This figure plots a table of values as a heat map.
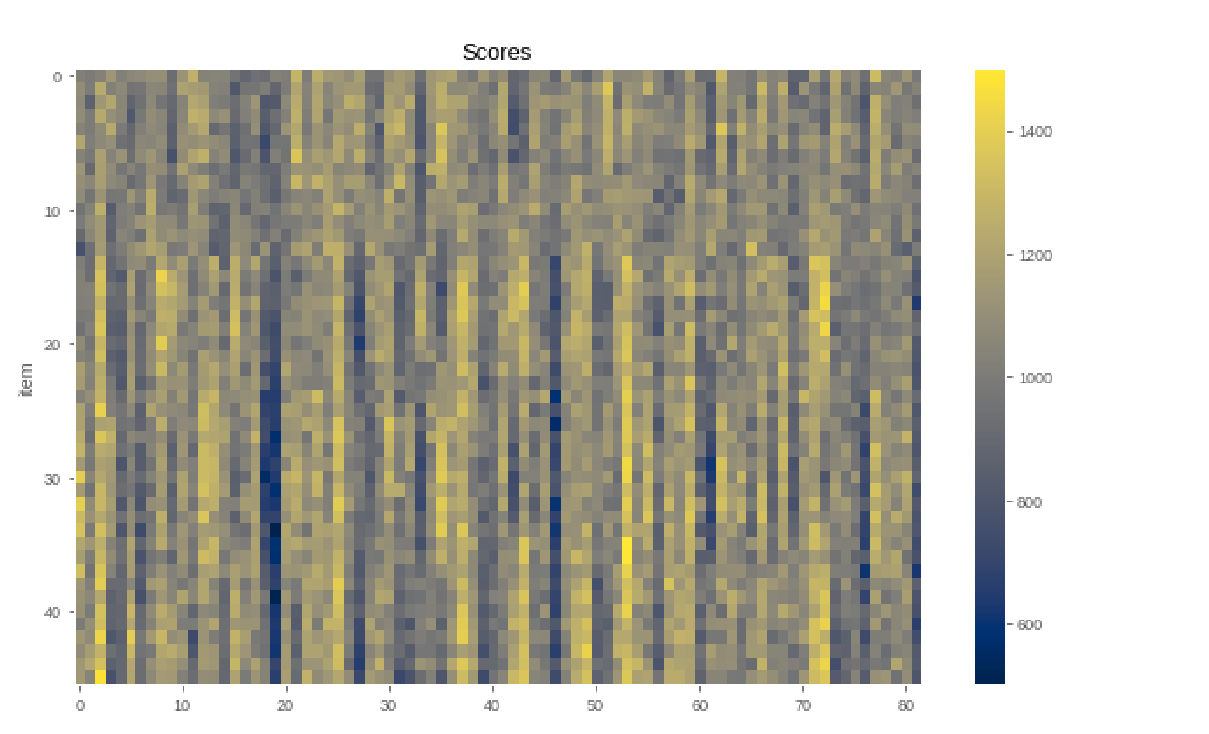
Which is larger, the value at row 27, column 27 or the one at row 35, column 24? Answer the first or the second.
the second
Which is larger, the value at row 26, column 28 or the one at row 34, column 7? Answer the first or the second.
the second
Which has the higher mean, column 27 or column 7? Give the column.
7
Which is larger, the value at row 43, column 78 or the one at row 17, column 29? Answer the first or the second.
the second
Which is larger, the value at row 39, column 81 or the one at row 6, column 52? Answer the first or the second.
the second
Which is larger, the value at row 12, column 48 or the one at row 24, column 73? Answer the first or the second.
the first
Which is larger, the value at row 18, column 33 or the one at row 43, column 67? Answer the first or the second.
the first
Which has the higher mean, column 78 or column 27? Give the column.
78
